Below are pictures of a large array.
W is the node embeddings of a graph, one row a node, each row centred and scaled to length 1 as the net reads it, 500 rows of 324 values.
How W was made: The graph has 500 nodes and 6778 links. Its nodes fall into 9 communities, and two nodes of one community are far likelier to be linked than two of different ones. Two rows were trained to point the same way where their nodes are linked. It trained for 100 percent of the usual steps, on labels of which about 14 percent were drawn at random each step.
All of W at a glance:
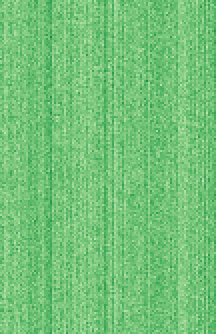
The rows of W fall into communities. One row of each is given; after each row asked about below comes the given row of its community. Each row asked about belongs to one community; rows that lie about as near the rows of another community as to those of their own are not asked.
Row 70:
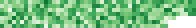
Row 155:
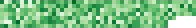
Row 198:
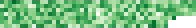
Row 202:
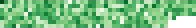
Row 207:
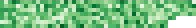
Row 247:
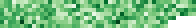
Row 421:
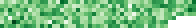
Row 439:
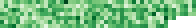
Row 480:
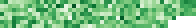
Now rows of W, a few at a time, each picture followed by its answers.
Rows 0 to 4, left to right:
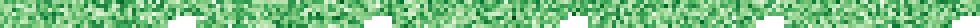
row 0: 480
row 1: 70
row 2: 480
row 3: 198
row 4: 421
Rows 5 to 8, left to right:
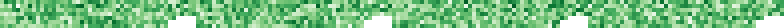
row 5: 480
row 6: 480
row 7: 421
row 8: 247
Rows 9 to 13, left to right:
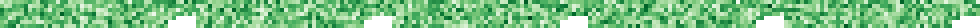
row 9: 421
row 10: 480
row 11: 70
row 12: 421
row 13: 198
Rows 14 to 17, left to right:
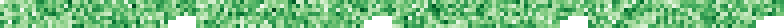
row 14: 480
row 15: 421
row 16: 202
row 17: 439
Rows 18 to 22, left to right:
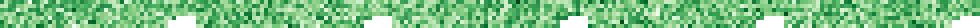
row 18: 198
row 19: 198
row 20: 439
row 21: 155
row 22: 480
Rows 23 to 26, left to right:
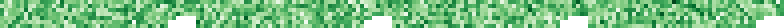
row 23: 202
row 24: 439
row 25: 198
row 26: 155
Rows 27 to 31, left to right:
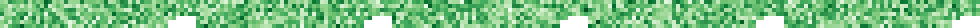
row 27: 70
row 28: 247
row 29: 198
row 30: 421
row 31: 202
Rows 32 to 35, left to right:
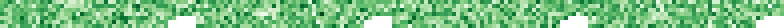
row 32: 70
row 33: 155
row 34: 421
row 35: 207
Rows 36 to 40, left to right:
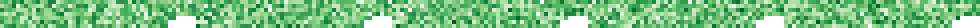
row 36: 198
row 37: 207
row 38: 202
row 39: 247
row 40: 155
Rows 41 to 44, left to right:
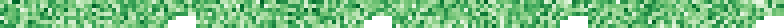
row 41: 439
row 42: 207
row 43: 439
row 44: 198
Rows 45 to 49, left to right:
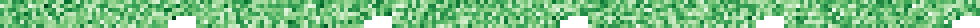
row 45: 198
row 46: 480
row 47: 155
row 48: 198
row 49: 155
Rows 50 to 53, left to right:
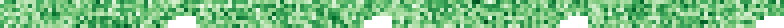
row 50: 480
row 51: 202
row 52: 480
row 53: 480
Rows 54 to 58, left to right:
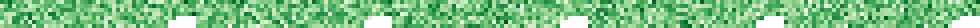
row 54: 198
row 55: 70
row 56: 70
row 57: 207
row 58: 480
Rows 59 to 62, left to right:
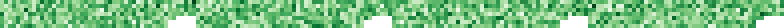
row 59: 480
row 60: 202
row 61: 480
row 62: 439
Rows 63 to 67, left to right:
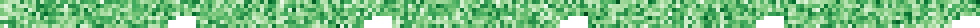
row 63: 480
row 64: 247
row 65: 207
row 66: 439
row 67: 247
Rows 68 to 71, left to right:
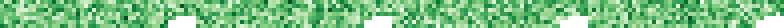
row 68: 439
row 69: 439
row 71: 155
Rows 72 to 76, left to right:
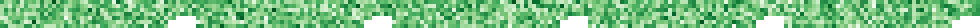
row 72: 155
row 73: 207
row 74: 198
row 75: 198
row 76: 70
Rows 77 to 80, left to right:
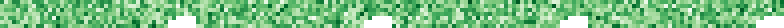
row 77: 155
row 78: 202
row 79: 207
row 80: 439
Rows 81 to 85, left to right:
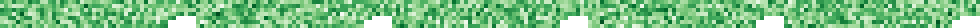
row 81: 207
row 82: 202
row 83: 439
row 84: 198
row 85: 155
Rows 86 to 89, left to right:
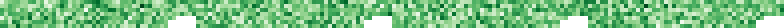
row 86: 155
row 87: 198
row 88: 480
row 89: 198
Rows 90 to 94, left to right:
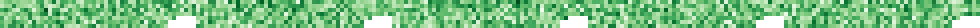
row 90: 421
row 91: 155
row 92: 480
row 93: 198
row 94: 439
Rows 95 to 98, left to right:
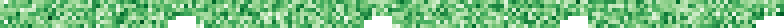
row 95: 439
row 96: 198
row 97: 198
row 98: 198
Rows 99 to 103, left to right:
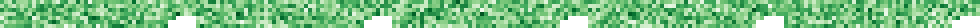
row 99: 202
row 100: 207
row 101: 202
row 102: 202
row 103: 247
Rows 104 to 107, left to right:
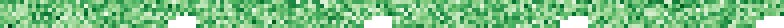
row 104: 480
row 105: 155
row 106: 70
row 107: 155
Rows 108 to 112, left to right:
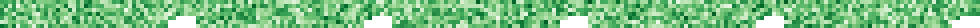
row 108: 207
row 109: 202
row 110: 421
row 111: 202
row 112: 247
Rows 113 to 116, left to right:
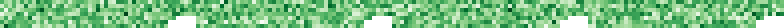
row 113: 202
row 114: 207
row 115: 247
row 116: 480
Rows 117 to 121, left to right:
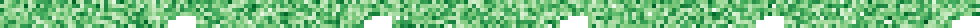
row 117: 202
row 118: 207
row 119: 421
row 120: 155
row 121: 207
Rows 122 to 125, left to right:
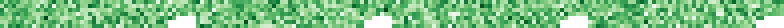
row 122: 247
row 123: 70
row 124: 247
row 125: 247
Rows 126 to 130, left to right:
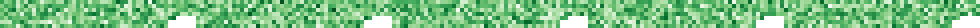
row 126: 207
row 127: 421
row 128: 207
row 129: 439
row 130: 421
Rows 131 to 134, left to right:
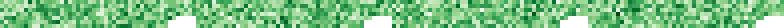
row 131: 202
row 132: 439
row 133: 207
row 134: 202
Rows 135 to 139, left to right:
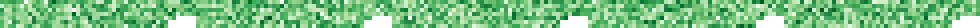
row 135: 480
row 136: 480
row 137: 155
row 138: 155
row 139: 202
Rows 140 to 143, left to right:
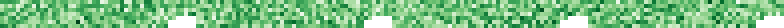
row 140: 207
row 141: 155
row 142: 202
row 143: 198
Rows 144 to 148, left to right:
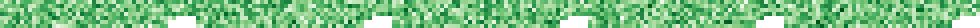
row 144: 70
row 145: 198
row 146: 155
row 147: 207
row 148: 70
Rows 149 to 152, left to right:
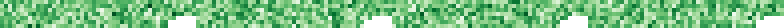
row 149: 439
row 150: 202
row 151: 202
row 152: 439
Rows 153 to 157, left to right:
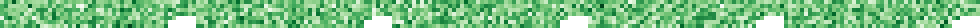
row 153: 439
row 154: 155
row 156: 247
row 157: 247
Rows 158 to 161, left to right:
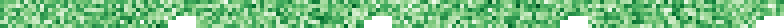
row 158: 207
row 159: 207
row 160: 439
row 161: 202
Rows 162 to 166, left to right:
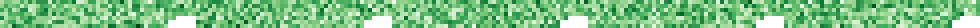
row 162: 421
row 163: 198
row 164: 155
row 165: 70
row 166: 198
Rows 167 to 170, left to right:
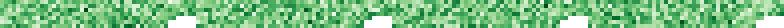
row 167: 247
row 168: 155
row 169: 421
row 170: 70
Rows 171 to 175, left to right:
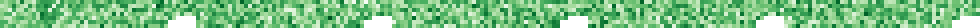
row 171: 480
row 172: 198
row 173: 155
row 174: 207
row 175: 207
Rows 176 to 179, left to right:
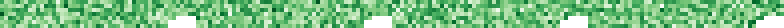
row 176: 207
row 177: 198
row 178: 202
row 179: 207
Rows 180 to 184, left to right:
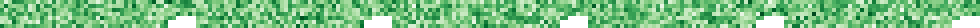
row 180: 207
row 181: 70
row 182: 207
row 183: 70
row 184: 480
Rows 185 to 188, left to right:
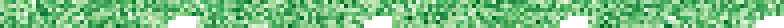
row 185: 480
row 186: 70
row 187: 480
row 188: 202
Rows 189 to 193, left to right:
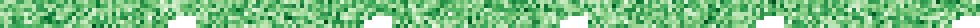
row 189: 155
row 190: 202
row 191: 439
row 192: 439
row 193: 421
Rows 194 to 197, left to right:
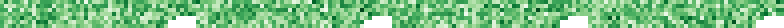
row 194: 480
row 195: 202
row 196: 421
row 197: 202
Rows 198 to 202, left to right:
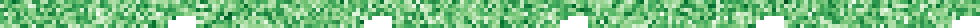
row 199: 421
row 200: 421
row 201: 439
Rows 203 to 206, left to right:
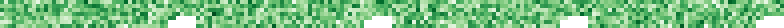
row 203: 207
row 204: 207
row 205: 70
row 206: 247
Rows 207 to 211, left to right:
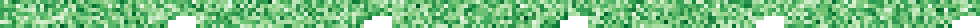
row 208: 421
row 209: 155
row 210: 70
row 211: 247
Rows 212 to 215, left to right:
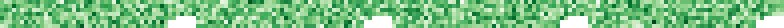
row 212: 198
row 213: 421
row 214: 207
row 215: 202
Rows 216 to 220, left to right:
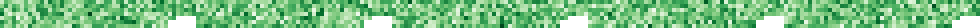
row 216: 480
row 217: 70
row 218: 247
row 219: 207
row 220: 155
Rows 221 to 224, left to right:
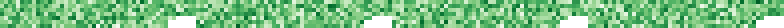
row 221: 70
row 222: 421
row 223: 480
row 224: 155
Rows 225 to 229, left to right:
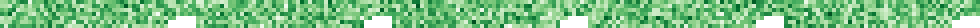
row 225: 70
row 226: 70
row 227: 70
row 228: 202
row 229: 247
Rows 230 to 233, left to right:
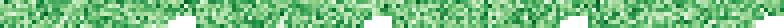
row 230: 480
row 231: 155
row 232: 439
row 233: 247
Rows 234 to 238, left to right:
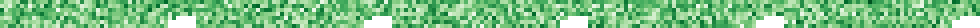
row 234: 202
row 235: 198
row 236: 155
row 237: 480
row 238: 155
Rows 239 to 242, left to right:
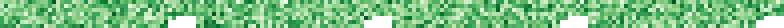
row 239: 439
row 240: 247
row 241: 480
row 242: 421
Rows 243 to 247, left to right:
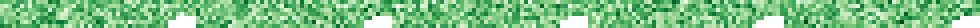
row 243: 155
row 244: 247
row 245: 70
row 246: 198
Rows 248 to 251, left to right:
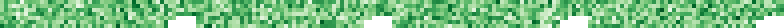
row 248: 439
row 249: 480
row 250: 202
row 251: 247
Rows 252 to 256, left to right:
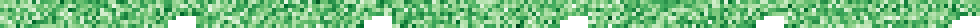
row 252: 155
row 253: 439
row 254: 198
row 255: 155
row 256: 421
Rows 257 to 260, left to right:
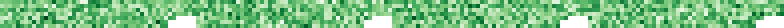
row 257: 155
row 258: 247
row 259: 198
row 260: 198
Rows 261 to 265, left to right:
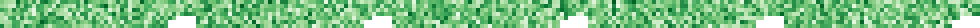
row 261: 155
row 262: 198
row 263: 202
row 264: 70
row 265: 198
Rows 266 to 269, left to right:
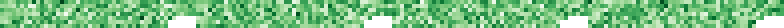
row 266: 155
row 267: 70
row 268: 70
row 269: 202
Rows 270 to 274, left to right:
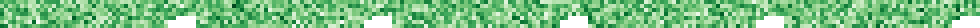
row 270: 247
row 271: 70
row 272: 198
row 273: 198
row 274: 207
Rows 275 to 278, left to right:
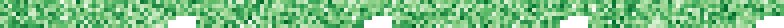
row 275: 70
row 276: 439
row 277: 421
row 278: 70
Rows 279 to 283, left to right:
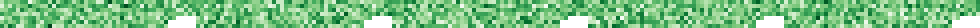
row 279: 480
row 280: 70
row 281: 207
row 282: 155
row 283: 421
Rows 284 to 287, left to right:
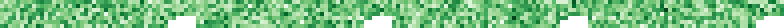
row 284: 155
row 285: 421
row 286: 439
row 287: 198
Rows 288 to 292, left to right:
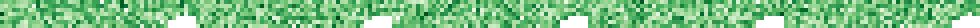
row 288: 480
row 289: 202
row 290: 421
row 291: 480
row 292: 207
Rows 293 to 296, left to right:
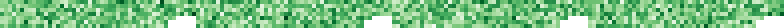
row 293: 70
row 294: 421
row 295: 480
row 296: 70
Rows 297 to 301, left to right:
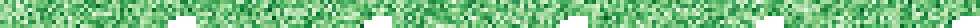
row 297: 480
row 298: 198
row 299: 202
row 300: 480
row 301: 439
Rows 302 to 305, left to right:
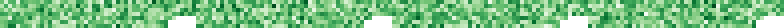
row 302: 70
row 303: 155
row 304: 70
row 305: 70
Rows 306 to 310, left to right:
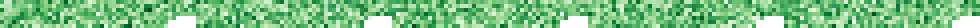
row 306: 202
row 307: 70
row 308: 198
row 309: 70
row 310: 207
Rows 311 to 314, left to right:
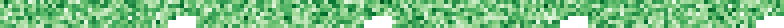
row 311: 480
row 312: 439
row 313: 421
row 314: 198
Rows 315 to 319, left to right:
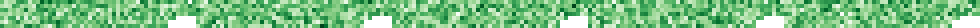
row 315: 155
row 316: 202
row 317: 439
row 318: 207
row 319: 70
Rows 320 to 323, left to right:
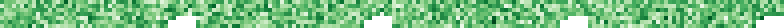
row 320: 202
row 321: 70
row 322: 155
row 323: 439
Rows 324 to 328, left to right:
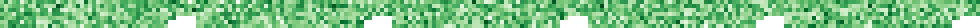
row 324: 421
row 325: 198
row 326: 480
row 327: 198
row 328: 155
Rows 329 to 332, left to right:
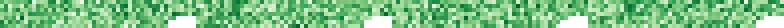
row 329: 439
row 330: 70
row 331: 480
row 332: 480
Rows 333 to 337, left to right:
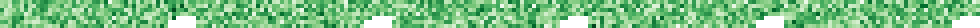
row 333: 202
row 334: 421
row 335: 202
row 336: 247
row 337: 421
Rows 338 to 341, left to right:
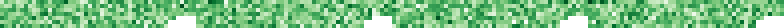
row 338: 421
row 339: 198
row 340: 202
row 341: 439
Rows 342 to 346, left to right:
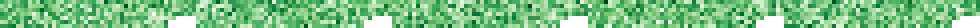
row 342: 70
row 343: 155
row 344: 70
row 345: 439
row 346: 439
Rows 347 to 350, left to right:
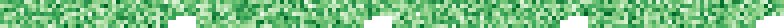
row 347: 198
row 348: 202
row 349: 155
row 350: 207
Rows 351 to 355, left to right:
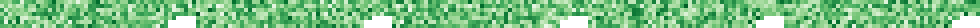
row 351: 439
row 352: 480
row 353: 70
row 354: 247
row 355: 480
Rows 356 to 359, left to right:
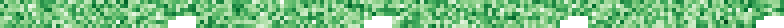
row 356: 70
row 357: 70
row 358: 70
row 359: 421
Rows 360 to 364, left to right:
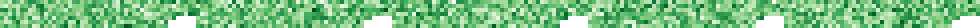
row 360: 155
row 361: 247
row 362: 198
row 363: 202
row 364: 421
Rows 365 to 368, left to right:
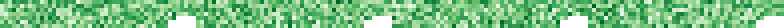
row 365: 155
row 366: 247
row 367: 421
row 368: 207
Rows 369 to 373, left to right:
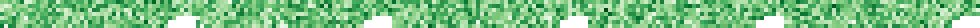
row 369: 480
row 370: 480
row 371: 198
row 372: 439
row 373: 207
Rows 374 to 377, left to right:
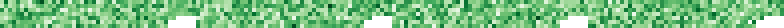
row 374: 421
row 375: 480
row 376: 247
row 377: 155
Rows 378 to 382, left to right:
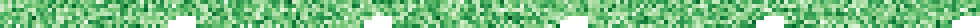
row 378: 480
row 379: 70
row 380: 70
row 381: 155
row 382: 421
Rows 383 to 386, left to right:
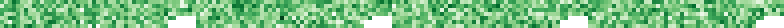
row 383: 247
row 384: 480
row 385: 480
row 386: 198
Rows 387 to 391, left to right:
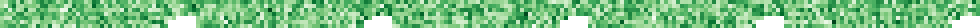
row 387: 70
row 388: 198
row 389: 198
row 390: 70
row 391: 247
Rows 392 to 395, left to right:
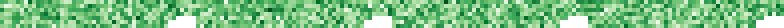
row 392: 202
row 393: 198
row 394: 247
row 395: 198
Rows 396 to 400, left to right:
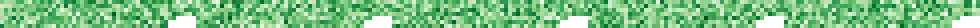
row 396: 155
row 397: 421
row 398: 421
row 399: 247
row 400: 439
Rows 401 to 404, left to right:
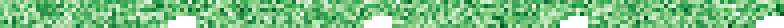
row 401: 480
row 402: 247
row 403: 207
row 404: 247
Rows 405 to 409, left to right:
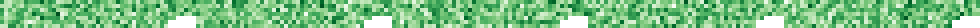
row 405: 202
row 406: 70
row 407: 480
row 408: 247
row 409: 439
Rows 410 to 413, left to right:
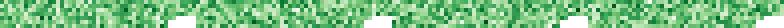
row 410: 439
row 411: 155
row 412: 439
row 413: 202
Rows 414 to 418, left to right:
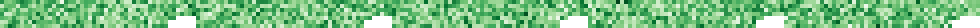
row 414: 198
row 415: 421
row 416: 207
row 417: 421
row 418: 247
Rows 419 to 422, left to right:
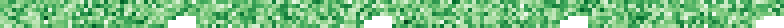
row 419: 207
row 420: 202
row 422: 480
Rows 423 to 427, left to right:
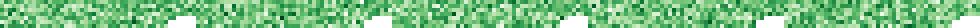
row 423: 421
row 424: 207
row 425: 480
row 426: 439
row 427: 202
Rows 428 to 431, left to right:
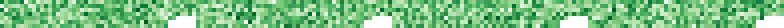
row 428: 207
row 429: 480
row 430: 155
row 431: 421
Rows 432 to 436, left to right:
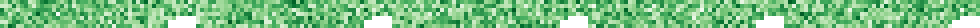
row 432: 70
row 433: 155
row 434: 155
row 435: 198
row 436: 421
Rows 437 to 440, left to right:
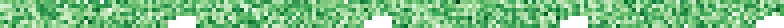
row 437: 480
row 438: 155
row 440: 421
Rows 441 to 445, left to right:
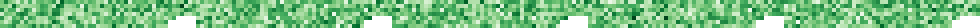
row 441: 421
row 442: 480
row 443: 421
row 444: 247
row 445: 480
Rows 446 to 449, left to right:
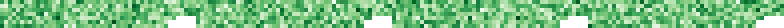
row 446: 70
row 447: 198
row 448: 198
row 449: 421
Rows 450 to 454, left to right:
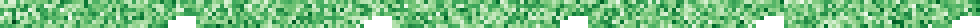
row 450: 155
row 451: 70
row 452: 198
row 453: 247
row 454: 421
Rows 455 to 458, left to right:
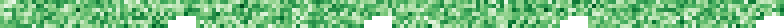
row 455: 155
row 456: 439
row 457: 439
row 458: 247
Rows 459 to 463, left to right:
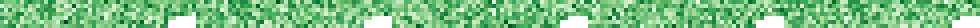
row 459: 439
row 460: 70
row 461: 155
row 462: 247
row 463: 198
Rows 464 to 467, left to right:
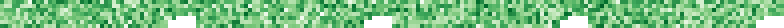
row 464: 155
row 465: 198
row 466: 207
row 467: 198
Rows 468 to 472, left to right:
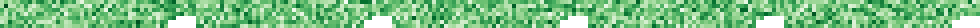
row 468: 421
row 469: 155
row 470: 480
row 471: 439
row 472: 247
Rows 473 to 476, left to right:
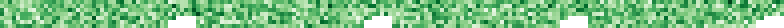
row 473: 247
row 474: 207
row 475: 480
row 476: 247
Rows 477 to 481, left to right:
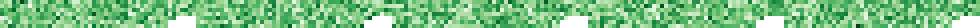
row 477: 70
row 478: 247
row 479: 480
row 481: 480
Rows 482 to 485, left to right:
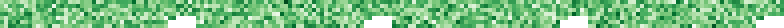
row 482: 480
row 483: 421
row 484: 439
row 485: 198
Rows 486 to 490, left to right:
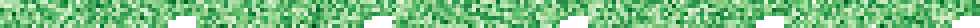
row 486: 155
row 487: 439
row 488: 202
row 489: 155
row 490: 207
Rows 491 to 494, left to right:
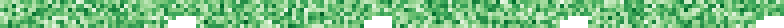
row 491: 421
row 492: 70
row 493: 480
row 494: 480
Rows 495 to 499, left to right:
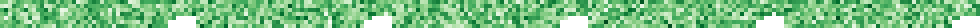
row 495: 155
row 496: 202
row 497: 70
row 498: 421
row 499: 198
